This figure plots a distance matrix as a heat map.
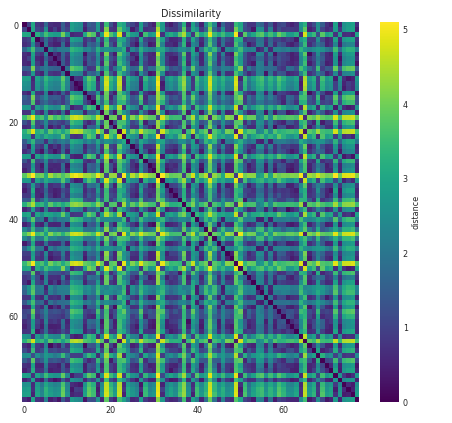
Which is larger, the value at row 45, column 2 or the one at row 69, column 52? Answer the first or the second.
the first
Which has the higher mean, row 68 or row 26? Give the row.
68
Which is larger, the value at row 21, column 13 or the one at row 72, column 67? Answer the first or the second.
the second
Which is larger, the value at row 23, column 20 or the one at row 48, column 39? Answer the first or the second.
the first
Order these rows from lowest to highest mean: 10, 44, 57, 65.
10, 57, 44, 65
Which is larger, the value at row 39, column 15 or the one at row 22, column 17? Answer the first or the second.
the second
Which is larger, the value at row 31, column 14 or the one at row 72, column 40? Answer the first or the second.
the first
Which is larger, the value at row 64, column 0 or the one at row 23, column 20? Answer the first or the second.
the second
